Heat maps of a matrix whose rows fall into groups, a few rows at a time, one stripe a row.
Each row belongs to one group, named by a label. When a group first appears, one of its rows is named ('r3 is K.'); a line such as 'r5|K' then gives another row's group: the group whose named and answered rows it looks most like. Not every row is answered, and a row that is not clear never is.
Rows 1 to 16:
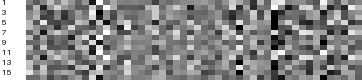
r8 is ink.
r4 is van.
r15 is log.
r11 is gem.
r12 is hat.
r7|hat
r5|ink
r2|hat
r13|log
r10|ink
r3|van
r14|ink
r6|log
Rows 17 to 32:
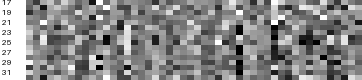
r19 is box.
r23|log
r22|log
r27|log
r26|log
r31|log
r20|gem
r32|hat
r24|ink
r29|log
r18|hat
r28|van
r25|ink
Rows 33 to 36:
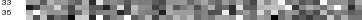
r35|gem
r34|box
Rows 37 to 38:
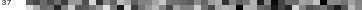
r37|van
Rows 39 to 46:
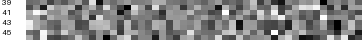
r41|gem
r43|log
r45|gem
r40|hat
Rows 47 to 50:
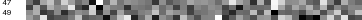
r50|ink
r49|van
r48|hat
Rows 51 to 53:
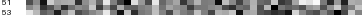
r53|log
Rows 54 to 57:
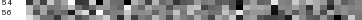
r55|log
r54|hat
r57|log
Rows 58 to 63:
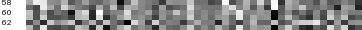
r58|gem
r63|ink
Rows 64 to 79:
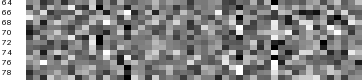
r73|van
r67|log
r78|box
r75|log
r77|box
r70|box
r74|hat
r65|hat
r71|hat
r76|gem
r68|hat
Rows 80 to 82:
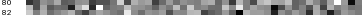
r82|log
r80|box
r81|ink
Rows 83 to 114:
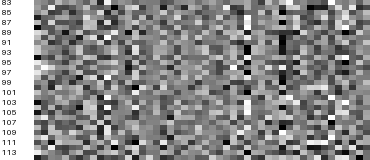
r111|hat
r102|gem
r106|gem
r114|box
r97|log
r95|log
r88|box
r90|ink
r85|van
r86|box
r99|van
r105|box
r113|log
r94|box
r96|gem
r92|log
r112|ink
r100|hat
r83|gem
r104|ink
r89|log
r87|ink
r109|gem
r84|ink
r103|box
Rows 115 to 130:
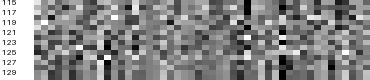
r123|van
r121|van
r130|van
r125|box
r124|hat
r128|van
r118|hat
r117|log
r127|van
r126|ink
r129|van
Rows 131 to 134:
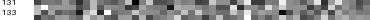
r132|gem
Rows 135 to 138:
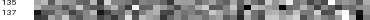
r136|log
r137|box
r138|box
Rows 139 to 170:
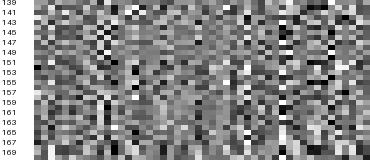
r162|hat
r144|ink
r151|ink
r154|van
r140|ink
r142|log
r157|log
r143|hat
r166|hat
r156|box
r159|hat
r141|box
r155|ink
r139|gem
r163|van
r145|van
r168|ink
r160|van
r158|ink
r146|ink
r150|van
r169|ink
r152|box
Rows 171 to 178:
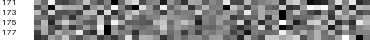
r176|van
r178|box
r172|hat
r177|hat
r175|hat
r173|ink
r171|ink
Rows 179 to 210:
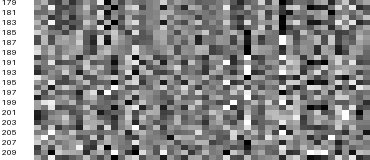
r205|gem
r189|log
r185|log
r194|log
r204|ink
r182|van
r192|box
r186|hat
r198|box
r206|gem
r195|ink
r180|ink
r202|box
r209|hat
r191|ink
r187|hat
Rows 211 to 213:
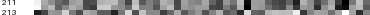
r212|log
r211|log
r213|box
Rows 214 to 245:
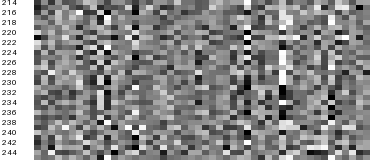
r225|box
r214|box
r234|hat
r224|hat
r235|van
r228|gem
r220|log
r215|box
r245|gem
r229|hat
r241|hat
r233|van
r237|van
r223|ink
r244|ink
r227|gem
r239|box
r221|box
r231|log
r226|hat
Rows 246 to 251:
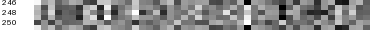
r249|ink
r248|ink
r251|log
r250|box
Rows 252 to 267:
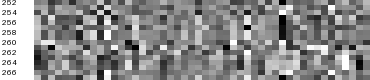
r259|ink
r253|gem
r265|box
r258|ink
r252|van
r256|ink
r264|box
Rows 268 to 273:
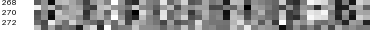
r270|hat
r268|hat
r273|ink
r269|log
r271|hat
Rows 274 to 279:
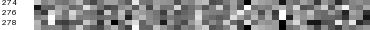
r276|gem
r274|log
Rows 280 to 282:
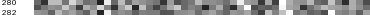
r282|gem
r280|gem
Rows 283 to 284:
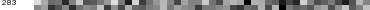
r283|log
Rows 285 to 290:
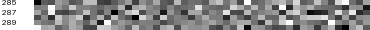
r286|gem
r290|log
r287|ink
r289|gem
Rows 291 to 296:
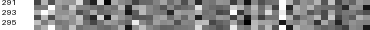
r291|hat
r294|hat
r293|gem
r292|gem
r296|gem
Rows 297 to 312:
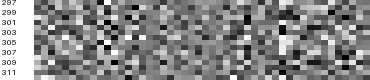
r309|ink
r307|hat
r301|hat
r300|log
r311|van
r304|box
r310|log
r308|log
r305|gem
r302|ink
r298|hat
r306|hat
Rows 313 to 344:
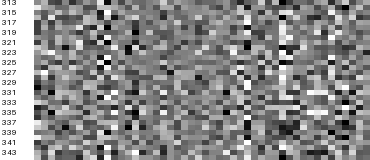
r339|van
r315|gem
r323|gem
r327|gem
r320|gem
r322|log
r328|hat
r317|box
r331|hat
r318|hat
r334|box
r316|ink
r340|log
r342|gem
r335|hat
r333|log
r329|box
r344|ink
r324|gem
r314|log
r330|box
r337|log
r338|log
